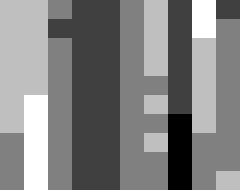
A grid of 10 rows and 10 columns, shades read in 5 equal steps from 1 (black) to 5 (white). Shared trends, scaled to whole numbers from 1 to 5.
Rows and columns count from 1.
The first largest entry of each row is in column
9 9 1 1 1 2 2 2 2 2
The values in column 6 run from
3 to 3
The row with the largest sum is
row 6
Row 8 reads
3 5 3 2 2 3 4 1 3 3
